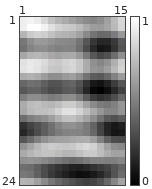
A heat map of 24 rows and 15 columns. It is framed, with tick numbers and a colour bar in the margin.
Stripes: horizontal, repeating 4 times. Ninth with the highest average: top left. Average level on the scale: 50%. Ninth with the lowest average: middle right.
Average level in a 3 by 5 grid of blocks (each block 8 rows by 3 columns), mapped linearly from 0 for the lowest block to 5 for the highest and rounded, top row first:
5 4 4 1 2
2 2 3 0 0
2 2 1 1 1
